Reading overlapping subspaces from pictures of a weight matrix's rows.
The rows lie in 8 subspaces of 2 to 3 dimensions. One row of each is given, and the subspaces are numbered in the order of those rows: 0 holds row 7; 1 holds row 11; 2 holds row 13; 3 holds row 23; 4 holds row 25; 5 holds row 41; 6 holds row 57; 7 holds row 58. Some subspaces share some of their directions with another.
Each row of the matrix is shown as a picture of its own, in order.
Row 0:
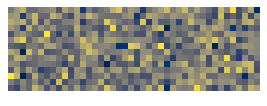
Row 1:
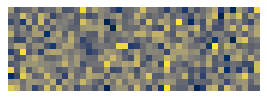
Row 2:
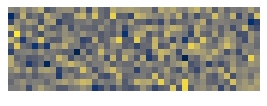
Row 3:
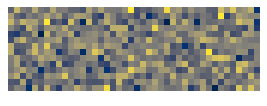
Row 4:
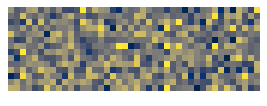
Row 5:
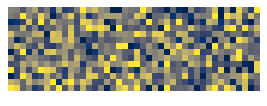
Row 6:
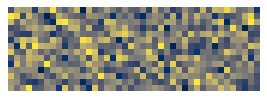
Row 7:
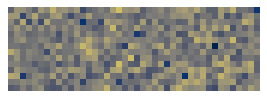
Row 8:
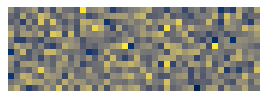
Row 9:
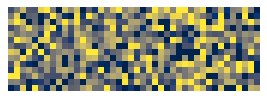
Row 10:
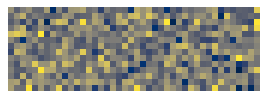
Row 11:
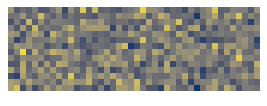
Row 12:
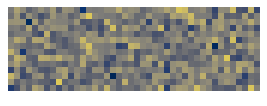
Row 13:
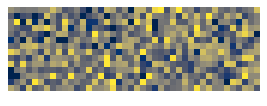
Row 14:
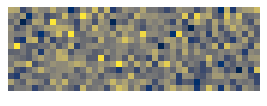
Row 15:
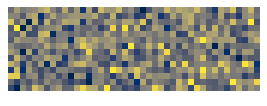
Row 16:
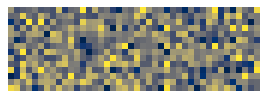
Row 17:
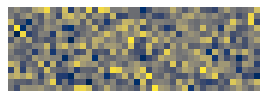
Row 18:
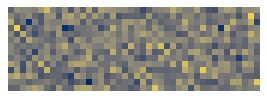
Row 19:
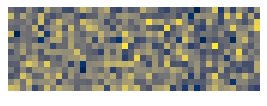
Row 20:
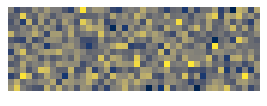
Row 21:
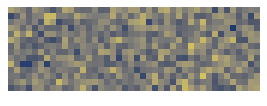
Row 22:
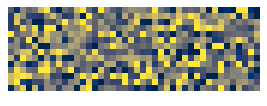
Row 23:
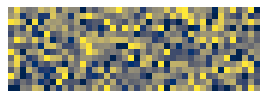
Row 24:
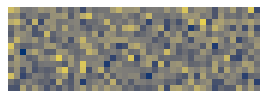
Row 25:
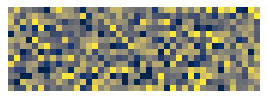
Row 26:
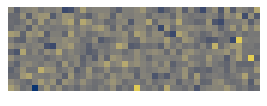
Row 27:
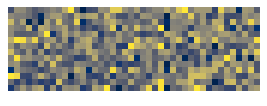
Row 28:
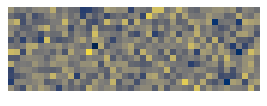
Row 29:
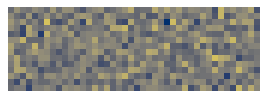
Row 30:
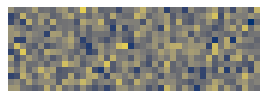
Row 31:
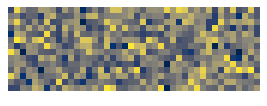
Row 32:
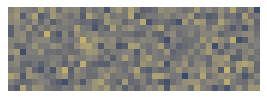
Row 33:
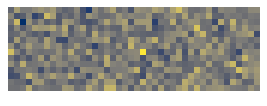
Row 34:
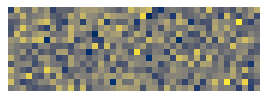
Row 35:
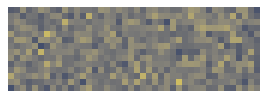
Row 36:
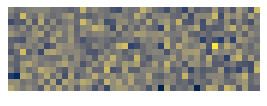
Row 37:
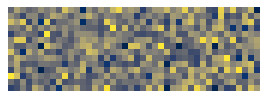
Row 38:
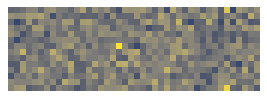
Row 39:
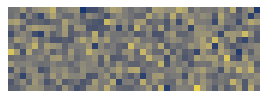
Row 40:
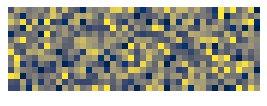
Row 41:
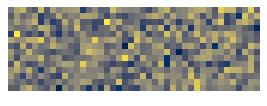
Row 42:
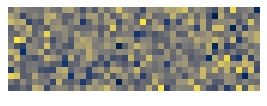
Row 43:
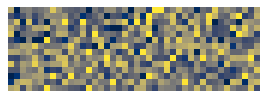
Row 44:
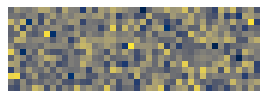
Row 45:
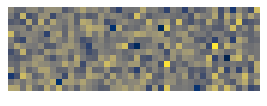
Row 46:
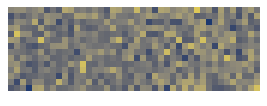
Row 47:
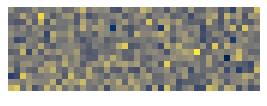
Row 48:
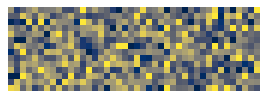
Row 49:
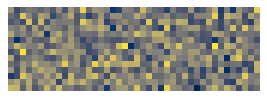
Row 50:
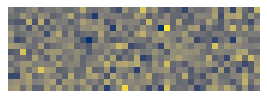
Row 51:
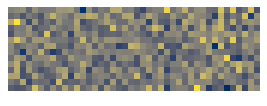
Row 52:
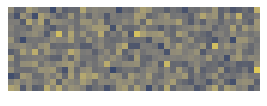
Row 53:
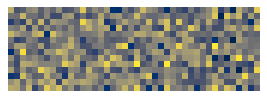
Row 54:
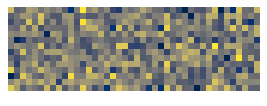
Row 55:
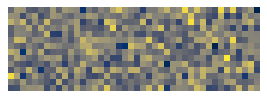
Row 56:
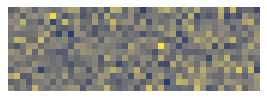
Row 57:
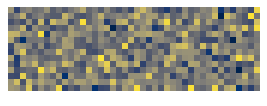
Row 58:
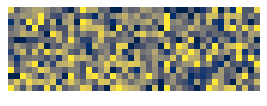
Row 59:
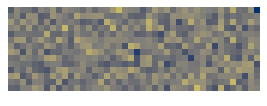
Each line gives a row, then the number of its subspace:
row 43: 2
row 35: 4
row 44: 1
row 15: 1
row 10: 6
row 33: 2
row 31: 2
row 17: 1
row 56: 3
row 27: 7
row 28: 2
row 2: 5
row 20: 4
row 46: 5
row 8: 5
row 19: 5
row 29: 6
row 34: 2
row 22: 4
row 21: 5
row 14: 3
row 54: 7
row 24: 3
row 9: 4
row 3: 6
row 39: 2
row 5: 2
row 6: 5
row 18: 1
